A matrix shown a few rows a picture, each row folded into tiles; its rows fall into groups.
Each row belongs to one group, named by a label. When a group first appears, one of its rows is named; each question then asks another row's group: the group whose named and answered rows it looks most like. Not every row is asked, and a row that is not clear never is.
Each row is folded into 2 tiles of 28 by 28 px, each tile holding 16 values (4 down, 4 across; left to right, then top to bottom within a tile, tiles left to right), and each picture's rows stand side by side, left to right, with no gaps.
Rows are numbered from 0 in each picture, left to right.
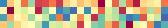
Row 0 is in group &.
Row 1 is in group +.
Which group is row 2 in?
&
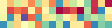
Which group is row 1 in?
&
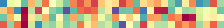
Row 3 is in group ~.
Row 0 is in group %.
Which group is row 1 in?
+
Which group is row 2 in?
+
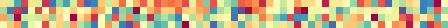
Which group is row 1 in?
~
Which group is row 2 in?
+
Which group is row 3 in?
&
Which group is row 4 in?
+
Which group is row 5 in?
&
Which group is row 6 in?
~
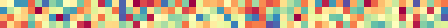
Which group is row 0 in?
%
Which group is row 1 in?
+
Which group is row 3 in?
&
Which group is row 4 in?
&
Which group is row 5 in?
~
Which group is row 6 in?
%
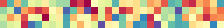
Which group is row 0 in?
%
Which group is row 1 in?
+
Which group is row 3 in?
+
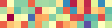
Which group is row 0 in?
%
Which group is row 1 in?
%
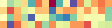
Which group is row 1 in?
&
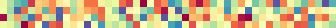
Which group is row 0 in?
+
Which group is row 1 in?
%
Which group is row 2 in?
+
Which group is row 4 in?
~
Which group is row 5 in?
%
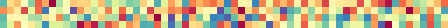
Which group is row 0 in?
&
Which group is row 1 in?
+
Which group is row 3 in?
&
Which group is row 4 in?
&
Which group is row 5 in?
+
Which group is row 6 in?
&
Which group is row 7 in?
&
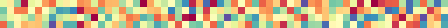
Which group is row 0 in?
&
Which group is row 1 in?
+
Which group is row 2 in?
%
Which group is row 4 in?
&
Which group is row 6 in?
&
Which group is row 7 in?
%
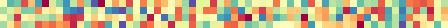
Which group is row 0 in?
~
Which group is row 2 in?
+
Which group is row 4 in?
%
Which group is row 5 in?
%
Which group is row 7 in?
+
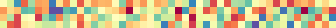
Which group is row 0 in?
~
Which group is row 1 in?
+
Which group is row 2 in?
&
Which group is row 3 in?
%
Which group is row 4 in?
%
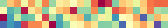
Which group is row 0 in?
+
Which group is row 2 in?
&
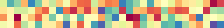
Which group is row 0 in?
~
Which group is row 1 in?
&
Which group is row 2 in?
%
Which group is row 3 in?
&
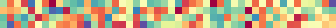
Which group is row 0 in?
&
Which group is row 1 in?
%
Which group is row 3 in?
&
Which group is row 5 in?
~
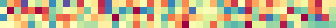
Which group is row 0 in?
%
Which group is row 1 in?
~
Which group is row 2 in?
+
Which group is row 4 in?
+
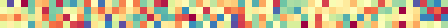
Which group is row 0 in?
~
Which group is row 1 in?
%
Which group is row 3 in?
%
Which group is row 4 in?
&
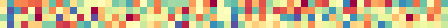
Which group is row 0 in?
+
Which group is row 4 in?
+
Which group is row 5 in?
&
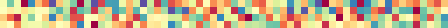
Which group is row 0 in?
~
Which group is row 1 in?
~
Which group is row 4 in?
%
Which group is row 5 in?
~
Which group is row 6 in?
~
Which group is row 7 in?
+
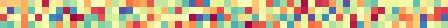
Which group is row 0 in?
+
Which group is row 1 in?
%
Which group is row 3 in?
%
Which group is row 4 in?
+
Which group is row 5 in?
&
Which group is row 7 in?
%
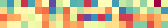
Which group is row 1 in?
%
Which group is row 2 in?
~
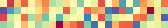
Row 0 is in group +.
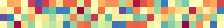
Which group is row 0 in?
&
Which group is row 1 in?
+
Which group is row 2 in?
+
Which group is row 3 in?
&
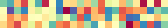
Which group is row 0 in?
~
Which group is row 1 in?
%
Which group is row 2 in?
&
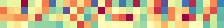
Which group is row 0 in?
~
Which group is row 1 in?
+
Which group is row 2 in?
~
